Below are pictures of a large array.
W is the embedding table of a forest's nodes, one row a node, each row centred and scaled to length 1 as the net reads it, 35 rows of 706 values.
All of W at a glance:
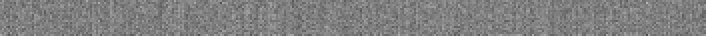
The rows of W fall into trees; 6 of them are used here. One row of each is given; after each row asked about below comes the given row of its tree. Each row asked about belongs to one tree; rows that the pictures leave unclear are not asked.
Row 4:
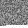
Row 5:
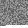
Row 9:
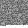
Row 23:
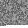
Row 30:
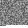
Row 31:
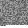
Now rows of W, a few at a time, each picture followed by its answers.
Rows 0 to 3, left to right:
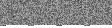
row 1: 4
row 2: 31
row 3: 30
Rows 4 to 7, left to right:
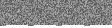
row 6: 4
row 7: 4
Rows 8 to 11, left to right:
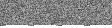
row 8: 23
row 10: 9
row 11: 23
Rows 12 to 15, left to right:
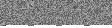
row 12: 9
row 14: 23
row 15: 5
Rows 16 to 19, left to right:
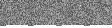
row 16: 23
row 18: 5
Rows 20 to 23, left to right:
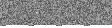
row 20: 31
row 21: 9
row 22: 30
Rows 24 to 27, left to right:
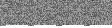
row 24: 4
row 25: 5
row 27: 23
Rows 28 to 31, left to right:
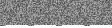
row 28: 5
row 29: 4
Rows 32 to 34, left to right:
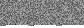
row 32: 23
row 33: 9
